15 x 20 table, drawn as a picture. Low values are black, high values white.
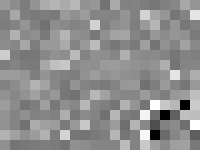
Values change most from cell to cell in the bottom right. No overall slope runs across the table. The halves do not mirror each other. An odd patch, rougher than its surroundings, sits in the bottom right. The distribution is heavy-tailed on both sides.
